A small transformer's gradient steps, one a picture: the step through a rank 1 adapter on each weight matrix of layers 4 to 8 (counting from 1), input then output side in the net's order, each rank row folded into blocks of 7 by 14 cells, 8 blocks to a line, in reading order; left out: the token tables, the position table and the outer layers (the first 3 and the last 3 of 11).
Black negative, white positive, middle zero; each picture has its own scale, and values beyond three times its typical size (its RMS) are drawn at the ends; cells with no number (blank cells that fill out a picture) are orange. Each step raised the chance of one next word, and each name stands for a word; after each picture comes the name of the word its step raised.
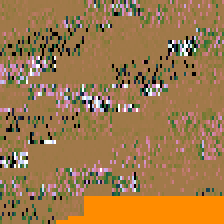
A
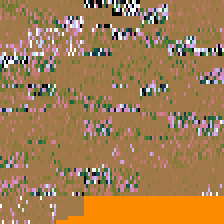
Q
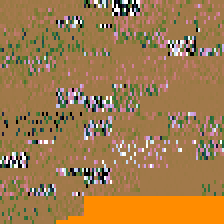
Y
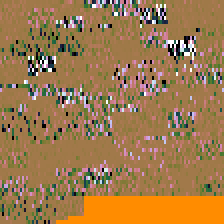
A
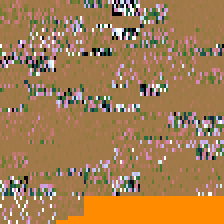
Q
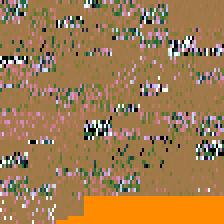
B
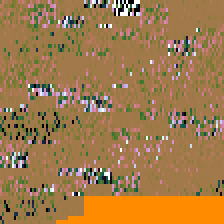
Y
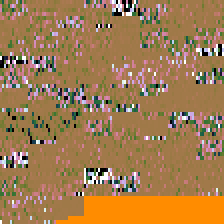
Y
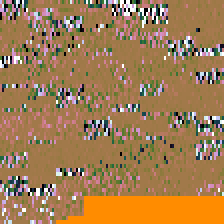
B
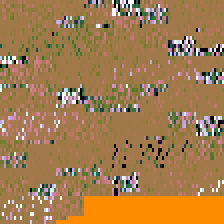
B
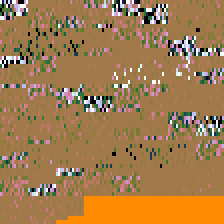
B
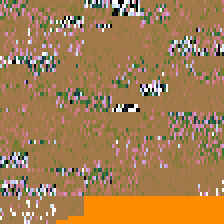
Q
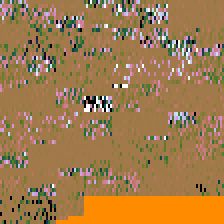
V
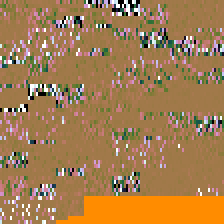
Q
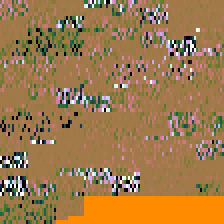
A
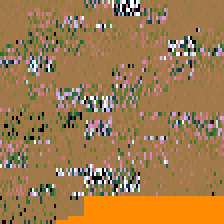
Y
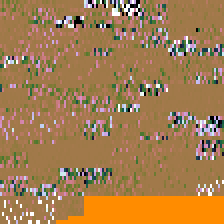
Q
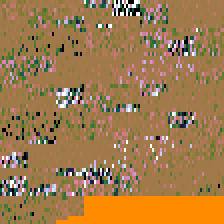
Y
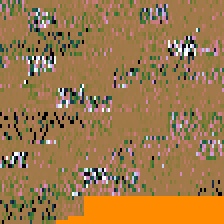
A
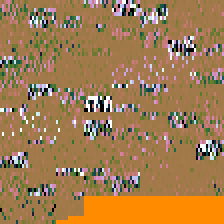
V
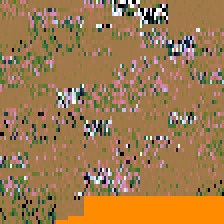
A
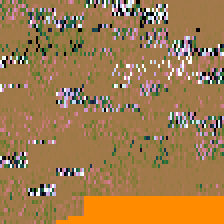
B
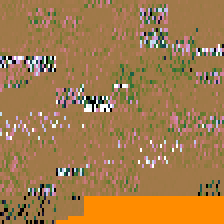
V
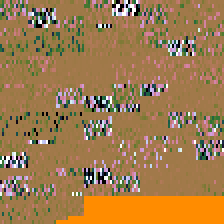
Y
